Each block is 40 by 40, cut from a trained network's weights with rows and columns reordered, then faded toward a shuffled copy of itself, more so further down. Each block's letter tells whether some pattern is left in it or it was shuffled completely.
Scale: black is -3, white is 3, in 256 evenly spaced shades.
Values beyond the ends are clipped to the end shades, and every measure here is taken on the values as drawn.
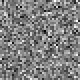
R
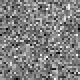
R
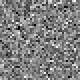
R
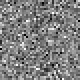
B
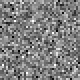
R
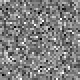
B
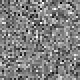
B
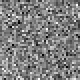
R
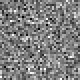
R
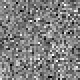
B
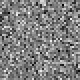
R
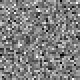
B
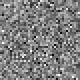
B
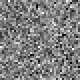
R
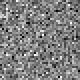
B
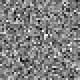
B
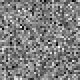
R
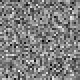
B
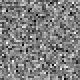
B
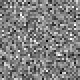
R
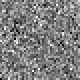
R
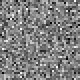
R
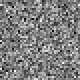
R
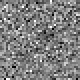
B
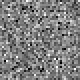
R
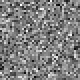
B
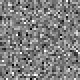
B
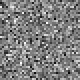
B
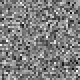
B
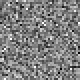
B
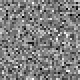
B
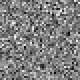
B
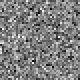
B
